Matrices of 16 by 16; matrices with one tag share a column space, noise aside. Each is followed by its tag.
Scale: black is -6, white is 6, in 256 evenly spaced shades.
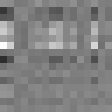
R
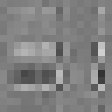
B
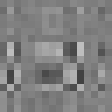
B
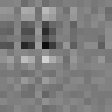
R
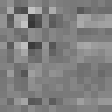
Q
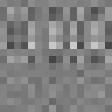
R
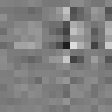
R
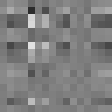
Q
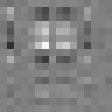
R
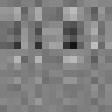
R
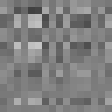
Q
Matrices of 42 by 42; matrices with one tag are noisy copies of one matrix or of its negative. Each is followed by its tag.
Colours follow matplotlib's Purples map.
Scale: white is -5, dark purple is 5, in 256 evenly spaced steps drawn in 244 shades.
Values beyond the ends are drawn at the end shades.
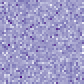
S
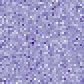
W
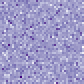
S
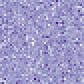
W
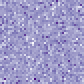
W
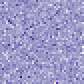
S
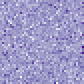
S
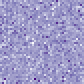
W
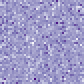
W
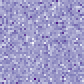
W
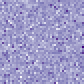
S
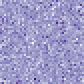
W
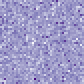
W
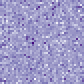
W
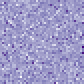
S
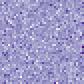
S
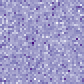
W
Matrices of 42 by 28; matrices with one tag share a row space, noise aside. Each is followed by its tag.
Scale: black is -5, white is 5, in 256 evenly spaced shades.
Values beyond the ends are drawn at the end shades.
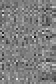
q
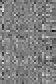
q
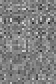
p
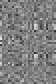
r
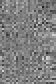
q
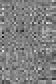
q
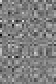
r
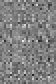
p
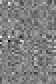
r
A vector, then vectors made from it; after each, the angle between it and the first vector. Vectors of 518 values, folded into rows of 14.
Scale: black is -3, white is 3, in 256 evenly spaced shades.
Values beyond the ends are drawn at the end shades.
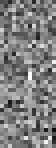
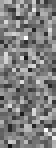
partly opposed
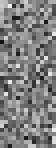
partly opposed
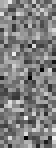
nearly opposite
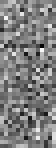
partly opposed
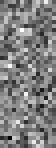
orthogonal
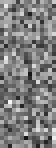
nearly opposite
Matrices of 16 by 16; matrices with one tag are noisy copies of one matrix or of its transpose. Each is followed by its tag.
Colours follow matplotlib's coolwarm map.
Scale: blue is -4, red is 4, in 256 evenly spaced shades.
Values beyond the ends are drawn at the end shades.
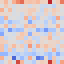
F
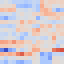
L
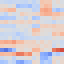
L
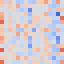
F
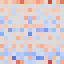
F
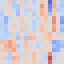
L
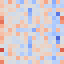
F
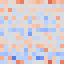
F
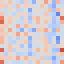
F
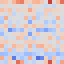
F
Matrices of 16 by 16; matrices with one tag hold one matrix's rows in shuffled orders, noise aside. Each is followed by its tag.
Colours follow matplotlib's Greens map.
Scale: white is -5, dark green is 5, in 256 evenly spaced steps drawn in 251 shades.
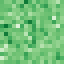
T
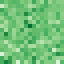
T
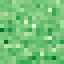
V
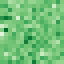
T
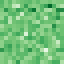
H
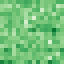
V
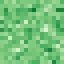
H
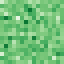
T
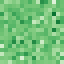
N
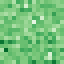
V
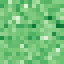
H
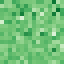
N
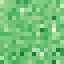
N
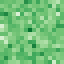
T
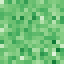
N
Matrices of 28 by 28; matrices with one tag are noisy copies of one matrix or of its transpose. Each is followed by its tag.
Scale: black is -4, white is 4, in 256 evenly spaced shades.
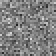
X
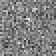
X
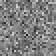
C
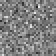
C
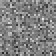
X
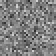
C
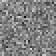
X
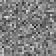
C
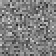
X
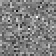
X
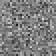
X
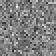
C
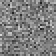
X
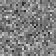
C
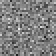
X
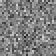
C
